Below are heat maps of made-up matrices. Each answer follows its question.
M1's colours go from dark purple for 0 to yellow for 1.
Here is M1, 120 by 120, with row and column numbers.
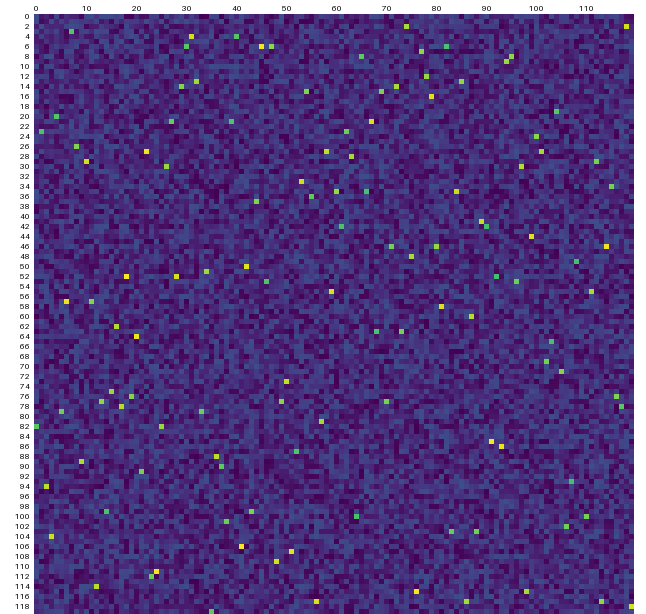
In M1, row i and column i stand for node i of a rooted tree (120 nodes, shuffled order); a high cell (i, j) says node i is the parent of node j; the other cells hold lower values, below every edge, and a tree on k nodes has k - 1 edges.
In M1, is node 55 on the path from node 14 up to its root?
no
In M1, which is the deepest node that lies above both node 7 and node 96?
53
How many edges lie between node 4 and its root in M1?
75
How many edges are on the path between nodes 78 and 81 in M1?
20
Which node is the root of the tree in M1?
109
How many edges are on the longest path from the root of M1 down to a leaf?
76
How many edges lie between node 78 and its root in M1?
39
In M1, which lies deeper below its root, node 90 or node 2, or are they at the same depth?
node 90
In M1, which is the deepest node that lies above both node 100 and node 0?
6
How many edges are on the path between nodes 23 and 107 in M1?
13
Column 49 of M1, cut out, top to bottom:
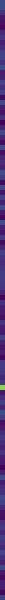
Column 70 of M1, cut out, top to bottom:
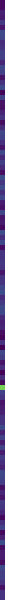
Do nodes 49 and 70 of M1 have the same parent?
yes
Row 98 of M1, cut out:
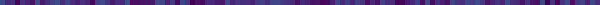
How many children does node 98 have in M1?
0
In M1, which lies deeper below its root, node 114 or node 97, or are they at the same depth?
node 97
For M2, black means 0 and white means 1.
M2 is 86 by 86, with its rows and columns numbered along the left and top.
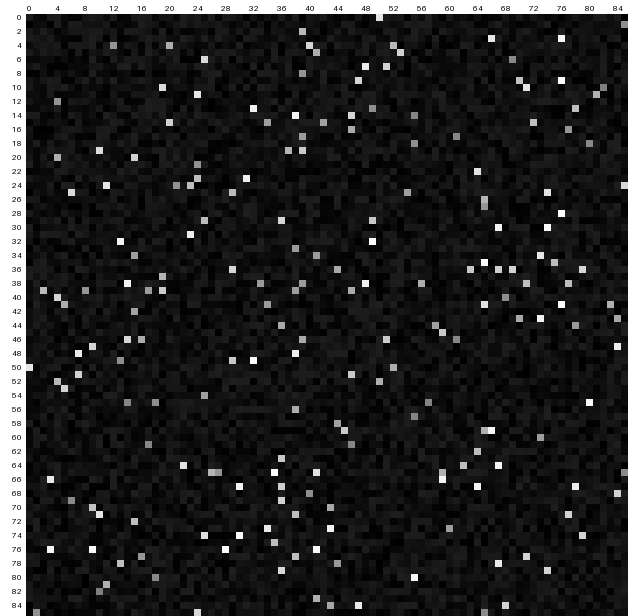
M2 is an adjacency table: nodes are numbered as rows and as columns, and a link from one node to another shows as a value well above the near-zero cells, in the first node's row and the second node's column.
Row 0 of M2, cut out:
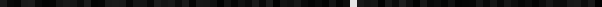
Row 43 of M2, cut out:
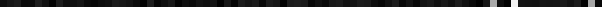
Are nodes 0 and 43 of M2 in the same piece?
yes
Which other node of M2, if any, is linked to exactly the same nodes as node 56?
node 33
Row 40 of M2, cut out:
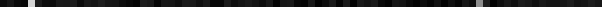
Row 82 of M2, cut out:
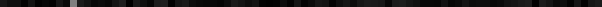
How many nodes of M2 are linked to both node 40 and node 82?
0
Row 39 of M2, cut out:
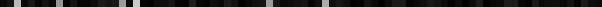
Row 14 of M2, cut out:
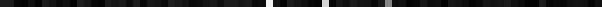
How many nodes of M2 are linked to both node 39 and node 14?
2
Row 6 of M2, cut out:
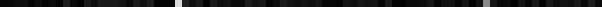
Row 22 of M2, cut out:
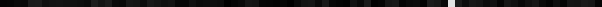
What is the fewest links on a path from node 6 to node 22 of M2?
5
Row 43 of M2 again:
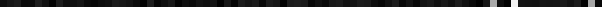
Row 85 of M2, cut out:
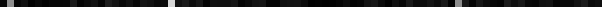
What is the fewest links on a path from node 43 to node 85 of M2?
5
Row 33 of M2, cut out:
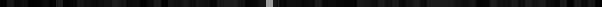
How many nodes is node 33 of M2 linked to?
1
